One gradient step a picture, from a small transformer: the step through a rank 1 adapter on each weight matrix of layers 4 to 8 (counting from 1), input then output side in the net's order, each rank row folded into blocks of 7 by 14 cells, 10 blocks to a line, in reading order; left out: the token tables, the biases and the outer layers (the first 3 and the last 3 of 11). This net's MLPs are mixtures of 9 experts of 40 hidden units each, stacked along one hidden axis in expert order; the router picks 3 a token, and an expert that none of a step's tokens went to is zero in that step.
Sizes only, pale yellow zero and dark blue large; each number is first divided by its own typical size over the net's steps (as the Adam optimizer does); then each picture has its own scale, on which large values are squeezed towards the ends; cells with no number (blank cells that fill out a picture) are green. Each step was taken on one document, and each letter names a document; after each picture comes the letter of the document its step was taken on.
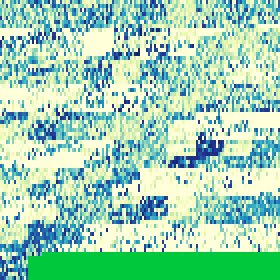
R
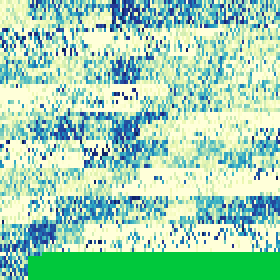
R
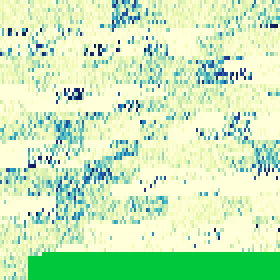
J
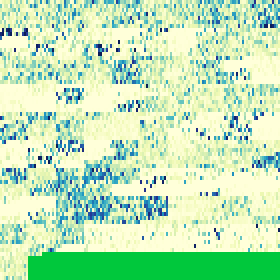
J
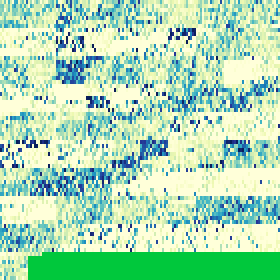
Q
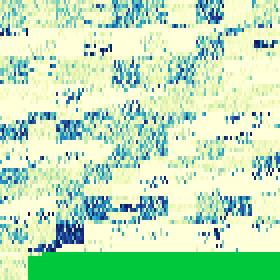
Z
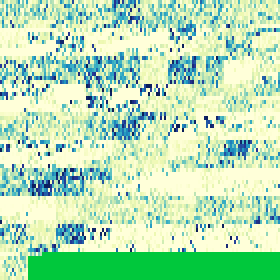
Q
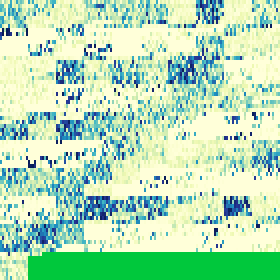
Z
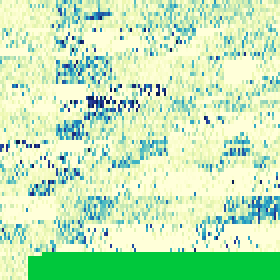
Q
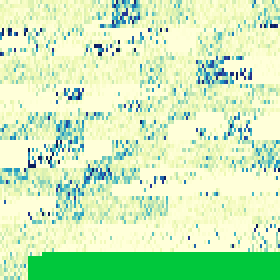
J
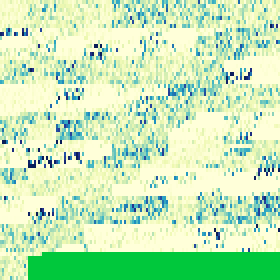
J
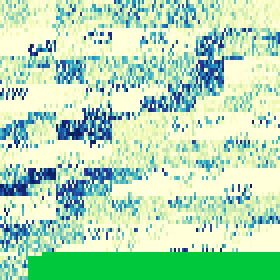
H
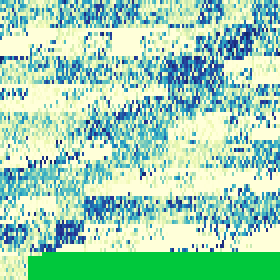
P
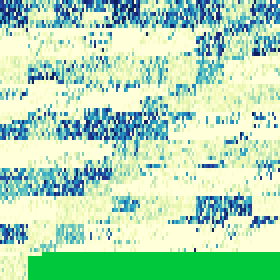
Z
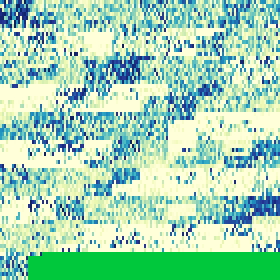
R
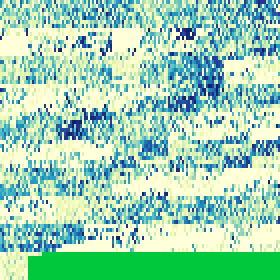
P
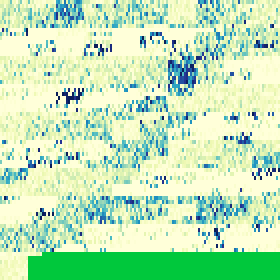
Z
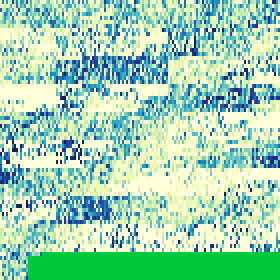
R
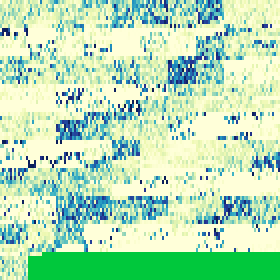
Z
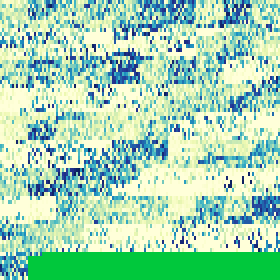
R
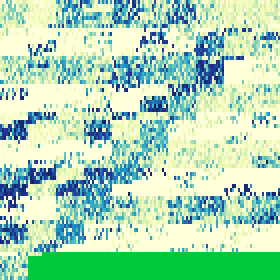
H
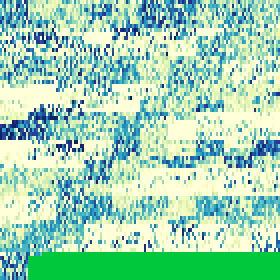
R
